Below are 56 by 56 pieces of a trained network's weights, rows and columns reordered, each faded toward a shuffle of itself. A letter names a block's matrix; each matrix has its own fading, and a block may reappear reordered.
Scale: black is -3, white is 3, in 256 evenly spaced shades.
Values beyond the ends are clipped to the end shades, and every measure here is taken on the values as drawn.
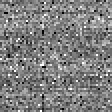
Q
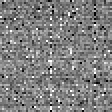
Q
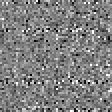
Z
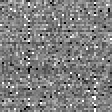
Q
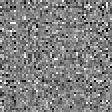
Z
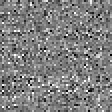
Z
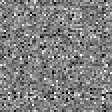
Z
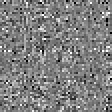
Z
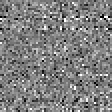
Z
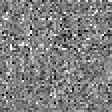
Z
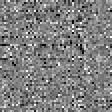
Z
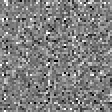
Z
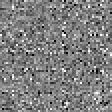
Z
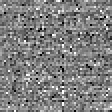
Q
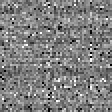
Q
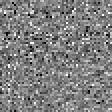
Z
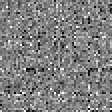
Z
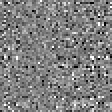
Z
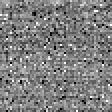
Q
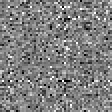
Z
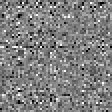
Z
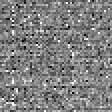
Q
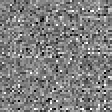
Z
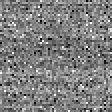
Q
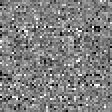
Z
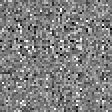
Z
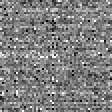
Q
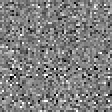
Z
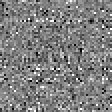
Z
